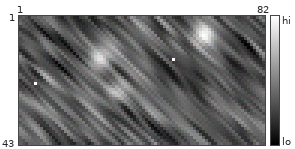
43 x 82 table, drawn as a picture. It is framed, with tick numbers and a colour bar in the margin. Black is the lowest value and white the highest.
No overall slope runs across the table. No row or column stands out. There are two isolated cells, each far higher than the cells round it. Neither half mirrors the other. Three bumps rise from the field. The grain runs diagonally down to the right.
